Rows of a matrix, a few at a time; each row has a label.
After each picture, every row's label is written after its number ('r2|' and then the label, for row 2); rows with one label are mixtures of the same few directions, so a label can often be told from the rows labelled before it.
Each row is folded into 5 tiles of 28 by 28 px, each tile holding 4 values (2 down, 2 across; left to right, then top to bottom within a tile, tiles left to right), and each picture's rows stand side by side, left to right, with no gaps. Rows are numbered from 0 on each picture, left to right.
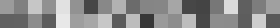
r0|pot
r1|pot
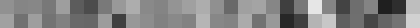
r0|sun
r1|pot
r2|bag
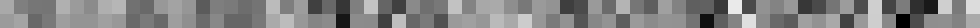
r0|bag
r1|bag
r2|pot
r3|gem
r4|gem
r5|bag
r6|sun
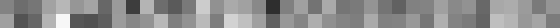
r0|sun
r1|bag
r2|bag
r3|sun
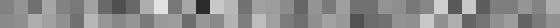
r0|bag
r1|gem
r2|sun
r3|bag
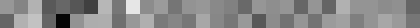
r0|sun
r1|sun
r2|bag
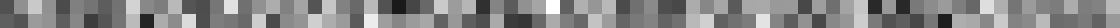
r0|bag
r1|pot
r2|bag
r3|bag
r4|bag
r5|sun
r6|gem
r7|gem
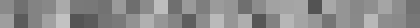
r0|sun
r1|sun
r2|bag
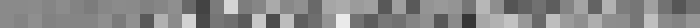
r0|sun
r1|pot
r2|sun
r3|pot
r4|bag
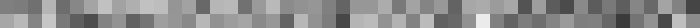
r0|pot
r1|gem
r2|sun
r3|sun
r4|gem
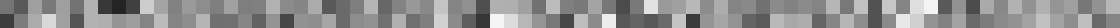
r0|bag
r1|gem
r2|pot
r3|sun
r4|pot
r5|sun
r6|sun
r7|gem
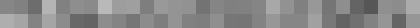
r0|pot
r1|bag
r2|sun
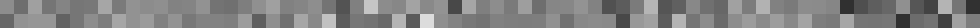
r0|sun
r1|sun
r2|pot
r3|pot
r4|pot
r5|gem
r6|gem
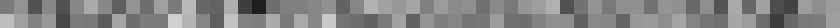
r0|pot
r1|bag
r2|pot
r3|bag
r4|gem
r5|sun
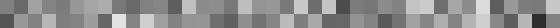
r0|sun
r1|pot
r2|bag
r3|gem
